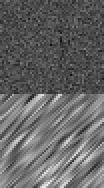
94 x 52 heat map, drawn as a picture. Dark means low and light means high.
It is made of 2 by 1 panels. Panel 1,1: low, fine-grained. Panel 2,1: middling, slanting up to the right, strong in contrast.
